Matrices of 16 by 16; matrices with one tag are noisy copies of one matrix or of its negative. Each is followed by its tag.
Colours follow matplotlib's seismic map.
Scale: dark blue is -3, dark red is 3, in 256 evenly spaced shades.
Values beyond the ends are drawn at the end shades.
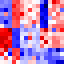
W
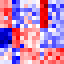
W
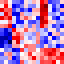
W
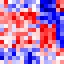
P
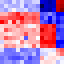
P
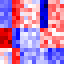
W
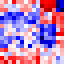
P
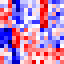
W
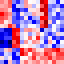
W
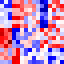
W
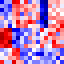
W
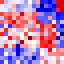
P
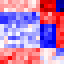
P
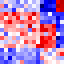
P
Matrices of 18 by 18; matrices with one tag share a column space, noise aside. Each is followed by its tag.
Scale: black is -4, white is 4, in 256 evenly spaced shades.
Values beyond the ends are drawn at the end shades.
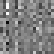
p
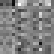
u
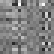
u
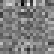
u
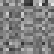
u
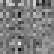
u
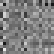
u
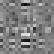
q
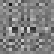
q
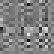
q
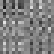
p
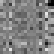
u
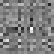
q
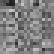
u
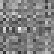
p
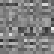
q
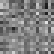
p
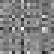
p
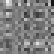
u
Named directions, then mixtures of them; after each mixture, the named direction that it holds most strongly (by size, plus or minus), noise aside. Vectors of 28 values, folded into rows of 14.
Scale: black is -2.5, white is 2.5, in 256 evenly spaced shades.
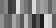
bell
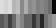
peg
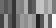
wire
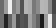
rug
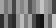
wire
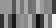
wire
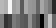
rug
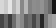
peg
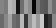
bell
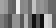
bell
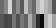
rug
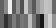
rug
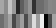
bell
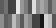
bell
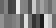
bell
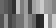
wire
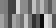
bell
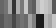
wire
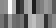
bell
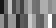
rug
